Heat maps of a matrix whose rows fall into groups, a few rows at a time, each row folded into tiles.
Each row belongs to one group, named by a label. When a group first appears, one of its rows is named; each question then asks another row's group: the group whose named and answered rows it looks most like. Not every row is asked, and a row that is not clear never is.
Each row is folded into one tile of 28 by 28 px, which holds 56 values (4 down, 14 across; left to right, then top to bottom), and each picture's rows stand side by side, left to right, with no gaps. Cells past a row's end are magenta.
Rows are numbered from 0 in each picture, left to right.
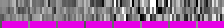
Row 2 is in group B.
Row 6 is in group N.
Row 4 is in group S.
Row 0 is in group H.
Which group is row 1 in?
S
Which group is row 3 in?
B
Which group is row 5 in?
H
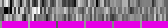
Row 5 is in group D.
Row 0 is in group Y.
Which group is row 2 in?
B
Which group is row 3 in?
D
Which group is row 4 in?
H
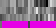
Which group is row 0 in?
H
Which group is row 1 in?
B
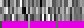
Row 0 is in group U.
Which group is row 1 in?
D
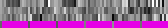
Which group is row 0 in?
B
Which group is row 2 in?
B
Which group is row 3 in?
D
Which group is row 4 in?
H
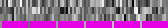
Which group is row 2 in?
Y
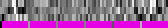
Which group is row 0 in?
H
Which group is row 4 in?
U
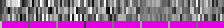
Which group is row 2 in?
D
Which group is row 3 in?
U
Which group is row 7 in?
N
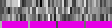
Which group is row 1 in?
D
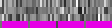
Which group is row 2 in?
U
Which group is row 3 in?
D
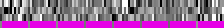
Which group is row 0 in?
Y
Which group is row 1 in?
S
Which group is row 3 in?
S
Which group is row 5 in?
S
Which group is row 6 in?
D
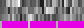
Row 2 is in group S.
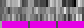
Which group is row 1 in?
B
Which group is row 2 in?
B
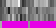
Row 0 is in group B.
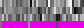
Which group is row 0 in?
N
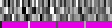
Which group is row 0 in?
U
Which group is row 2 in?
U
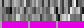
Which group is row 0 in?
Y
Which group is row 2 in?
S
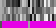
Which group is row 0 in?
B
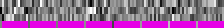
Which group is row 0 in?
S
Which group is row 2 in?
D
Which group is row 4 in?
H
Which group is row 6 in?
Y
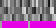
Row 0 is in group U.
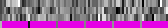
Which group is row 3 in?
D
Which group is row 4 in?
Y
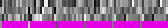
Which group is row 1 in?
S
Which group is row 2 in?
B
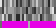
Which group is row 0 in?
N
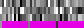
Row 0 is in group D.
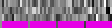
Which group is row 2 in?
H
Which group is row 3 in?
U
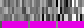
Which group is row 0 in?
U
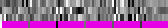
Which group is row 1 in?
S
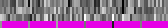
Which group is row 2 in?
D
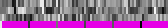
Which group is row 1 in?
H
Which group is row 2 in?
N
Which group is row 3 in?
Y
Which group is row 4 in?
H
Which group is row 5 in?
H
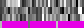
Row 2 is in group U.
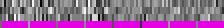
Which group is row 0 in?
D
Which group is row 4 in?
Y
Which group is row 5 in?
Y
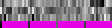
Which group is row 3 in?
B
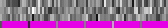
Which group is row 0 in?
B
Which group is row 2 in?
S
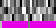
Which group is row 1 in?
S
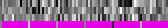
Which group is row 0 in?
S
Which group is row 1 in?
Y
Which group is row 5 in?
H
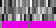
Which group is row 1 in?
S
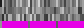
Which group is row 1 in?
N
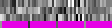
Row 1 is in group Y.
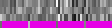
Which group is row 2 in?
N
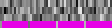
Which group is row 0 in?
Y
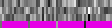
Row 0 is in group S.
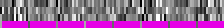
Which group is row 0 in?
D
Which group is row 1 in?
B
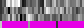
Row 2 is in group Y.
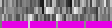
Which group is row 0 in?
N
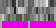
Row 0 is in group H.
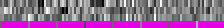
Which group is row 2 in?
Y
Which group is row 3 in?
B
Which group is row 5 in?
D
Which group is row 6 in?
U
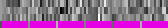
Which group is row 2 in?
Y
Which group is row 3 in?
D
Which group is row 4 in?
H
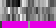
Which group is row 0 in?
B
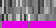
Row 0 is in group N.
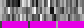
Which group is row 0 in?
B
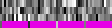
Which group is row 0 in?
D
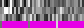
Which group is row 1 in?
N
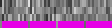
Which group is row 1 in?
N
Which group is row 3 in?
U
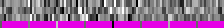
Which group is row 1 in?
N
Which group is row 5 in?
U
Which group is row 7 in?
U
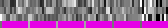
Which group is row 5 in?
N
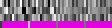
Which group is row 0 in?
U
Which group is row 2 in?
N
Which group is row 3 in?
N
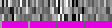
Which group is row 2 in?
N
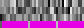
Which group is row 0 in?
H
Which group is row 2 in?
S
